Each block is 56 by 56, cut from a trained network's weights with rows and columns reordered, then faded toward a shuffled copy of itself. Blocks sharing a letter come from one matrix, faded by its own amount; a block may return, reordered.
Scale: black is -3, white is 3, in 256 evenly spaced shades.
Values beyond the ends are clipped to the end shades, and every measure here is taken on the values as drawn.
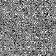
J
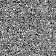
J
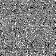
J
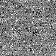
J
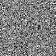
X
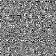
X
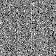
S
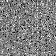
S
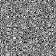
X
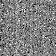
S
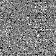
J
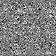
J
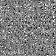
J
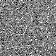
J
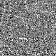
X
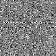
X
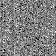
S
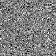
X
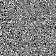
J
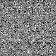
J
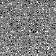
J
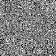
X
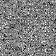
J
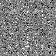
J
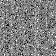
S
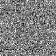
X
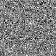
X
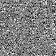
J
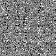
J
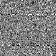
X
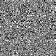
X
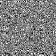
X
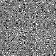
J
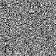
X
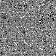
J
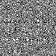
X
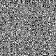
X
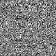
X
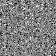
S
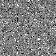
J
